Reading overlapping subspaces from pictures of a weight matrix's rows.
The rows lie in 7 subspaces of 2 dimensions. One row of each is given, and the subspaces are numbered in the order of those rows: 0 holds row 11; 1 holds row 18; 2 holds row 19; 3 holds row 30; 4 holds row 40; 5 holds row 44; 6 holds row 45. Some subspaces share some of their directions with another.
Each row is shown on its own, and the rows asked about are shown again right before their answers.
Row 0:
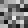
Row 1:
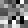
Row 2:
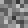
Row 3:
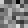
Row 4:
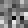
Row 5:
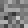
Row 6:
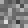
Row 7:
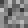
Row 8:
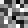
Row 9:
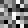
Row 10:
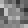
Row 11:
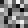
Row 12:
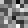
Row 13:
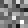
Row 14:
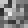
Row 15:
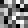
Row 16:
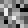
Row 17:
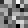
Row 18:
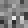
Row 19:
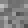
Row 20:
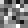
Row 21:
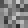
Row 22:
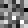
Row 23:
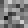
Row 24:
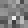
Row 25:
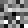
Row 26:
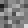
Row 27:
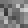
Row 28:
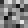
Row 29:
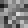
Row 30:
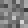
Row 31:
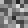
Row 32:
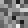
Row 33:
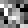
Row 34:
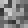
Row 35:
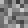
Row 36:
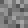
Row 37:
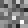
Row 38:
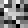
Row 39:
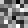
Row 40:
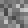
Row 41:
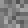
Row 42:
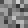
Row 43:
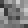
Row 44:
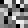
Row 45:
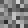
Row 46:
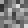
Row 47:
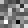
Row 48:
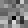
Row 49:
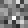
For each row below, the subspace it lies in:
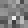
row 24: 1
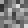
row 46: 2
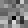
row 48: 1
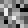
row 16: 4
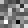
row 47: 3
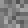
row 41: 2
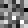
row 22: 3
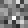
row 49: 1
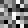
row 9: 6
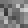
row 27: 4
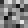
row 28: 6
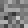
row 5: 6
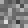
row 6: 3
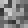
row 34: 0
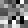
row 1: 1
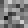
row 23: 6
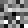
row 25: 6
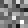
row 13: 3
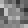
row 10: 4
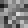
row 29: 2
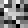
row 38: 0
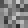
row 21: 2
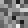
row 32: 3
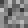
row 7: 0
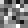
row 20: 6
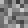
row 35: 0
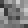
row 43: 4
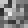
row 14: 0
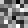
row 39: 5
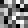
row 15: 2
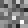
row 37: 3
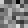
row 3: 4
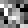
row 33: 4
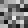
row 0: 5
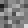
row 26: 2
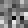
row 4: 1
